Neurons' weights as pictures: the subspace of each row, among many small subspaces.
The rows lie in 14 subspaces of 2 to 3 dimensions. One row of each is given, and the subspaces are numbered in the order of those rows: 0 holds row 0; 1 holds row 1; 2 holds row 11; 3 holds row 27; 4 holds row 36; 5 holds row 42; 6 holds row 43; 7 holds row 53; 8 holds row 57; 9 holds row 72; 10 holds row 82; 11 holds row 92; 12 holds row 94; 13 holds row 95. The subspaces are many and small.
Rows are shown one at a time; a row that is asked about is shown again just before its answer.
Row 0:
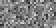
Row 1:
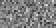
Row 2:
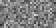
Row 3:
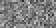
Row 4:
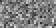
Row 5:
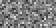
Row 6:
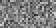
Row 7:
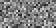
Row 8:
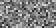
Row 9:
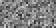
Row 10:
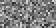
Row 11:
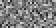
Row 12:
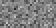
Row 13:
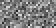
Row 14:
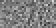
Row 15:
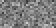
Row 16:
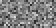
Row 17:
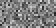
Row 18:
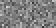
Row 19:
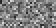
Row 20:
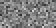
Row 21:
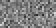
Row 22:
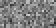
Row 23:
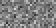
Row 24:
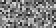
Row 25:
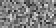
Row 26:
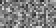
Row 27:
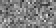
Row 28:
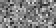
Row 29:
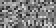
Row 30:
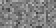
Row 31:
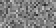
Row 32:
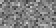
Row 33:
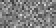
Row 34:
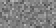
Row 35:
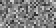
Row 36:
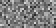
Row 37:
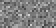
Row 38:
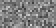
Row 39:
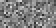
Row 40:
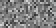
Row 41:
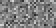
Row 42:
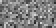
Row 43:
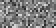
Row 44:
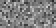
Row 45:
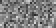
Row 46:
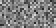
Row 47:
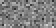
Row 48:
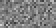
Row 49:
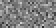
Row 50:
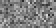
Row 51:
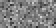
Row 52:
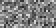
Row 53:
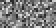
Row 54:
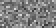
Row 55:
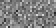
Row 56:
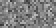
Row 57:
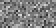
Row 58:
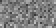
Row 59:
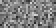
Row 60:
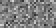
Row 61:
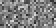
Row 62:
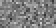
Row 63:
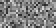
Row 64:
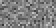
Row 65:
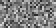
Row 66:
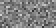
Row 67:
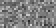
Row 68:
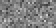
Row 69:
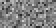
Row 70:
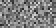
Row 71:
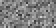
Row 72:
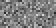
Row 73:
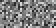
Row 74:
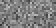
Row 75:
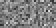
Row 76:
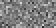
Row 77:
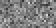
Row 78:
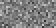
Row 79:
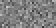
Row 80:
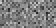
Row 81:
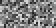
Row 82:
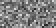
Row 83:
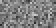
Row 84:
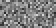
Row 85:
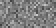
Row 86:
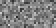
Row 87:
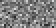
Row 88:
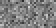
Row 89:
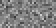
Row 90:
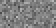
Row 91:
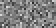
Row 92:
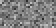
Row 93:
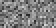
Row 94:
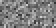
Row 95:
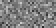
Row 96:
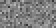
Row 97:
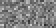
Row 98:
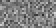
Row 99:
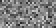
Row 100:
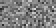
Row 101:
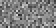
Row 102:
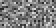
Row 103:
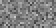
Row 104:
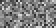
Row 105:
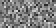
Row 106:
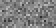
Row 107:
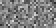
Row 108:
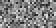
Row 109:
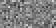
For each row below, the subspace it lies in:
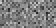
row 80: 4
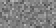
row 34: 4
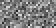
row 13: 12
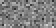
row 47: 11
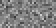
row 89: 2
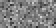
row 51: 3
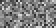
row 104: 4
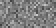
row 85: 6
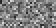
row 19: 11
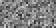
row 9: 12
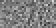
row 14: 1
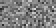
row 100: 11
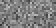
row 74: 5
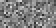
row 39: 9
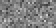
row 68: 3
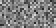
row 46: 4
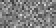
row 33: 4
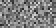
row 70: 4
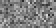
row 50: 3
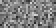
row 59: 5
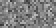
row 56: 1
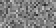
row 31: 6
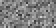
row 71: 12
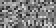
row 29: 0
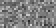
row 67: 0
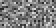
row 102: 11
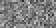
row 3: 3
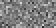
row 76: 13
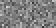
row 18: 2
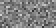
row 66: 10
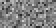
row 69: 7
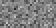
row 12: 10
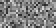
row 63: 6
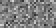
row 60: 8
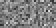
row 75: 1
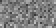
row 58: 5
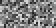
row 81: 12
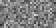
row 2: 12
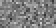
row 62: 1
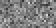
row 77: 3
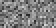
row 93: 8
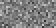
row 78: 13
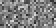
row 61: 6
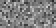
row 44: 4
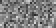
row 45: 5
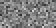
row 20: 10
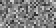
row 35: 6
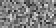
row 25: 1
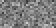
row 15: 11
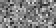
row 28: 3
